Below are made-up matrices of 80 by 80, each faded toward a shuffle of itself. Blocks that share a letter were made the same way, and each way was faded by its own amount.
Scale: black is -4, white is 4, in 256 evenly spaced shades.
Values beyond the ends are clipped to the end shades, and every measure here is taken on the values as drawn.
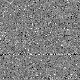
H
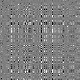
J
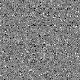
H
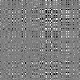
J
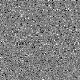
H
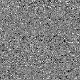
H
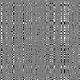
J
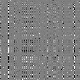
J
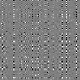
J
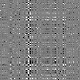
J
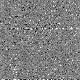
H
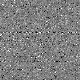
H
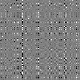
J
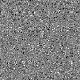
H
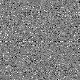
H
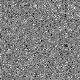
H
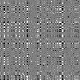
J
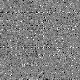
H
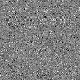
H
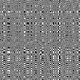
J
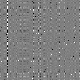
J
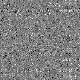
H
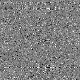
H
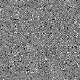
H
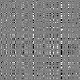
J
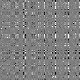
J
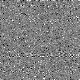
H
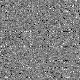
H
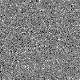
H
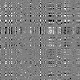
J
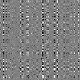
J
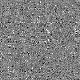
H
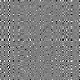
J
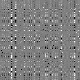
J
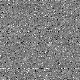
H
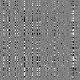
J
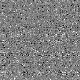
H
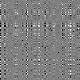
J
